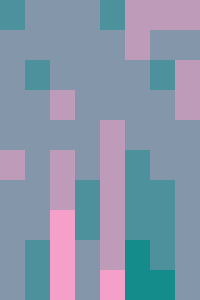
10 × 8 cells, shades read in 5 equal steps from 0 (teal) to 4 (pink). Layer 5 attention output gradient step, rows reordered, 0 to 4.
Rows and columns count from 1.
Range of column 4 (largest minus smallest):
1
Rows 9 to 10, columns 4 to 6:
2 3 0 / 2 4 0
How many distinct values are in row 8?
4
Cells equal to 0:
3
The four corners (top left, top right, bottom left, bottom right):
1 3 2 2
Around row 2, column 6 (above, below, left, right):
3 2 2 2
